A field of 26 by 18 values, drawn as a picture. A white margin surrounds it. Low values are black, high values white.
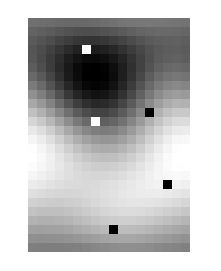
Ninth with the highest average: middle right. Ninth with the lowest average: top middle. Lone odd cells: 5, 2 higher and 3 lower than their neighbours. Average level on the scale: 60%.
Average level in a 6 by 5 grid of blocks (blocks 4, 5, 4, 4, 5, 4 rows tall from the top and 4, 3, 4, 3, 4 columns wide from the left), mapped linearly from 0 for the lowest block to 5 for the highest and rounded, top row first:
2 2 1 2 2 / 1 0 0 1 2 / 3 2 2 2 4 / 5 4 4 4 5 / 4 4 4 5 4 / 3 3 3 3 3
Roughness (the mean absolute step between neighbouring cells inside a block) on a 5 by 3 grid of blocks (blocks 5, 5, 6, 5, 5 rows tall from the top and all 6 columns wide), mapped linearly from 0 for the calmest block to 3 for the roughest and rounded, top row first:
130
211
232
003
131
